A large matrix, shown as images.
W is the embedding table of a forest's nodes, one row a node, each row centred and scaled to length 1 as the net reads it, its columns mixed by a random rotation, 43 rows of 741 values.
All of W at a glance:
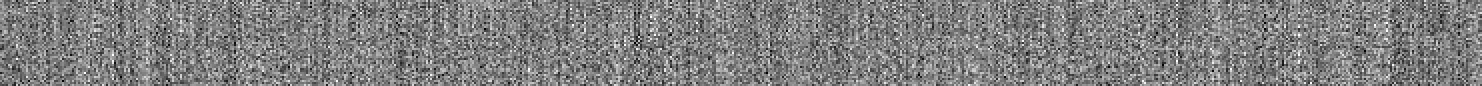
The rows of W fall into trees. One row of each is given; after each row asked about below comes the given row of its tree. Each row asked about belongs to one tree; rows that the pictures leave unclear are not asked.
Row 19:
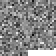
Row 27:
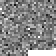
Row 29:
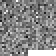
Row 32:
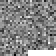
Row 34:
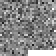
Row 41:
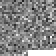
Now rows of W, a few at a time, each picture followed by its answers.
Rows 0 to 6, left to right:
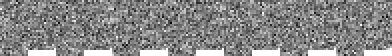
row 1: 34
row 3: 34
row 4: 27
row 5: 19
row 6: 27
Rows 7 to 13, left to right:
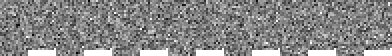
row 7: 19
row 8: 19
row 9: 27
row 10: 34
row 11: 19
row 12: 27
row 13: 27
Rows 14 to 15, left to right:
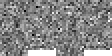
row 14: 19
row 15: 19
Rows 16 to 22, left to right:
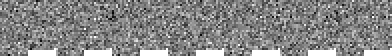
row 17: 27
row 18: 29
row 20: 29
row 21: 27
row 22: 29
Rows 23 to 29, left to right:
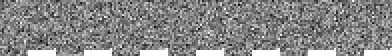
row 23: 32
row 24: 41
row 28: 34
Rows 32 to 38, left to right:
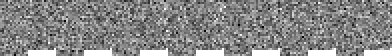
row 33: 32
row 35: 34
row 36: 41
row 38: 19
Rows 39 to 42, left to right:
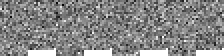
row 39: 27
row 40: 29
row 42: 32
